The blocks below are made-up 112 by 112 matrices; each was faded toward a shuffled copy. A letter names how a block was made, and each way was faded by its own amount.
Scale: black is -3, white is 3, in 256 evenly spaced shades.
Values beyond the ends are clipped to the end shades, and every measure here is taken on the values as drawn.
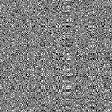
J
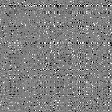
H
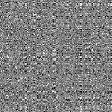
J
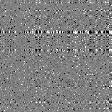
H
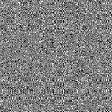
J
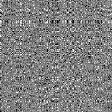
J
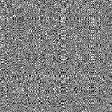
J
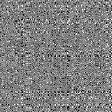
J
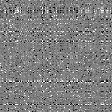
H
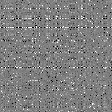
H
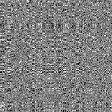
J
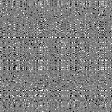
H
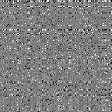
H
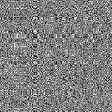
J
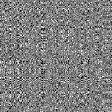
J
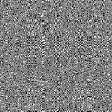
J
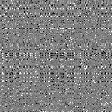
H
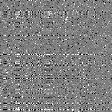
H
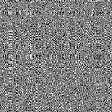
J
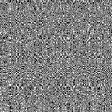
J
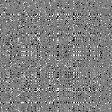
H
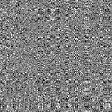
J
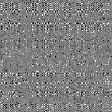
H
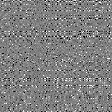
H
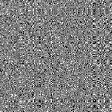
J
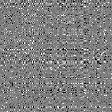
H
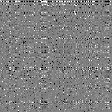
H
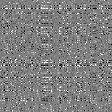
H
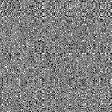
J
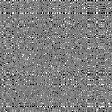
H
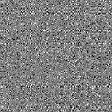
J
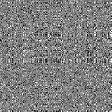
J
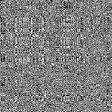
J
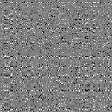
H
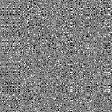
J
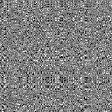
J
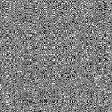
J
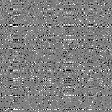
H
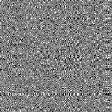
J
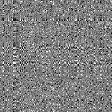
J
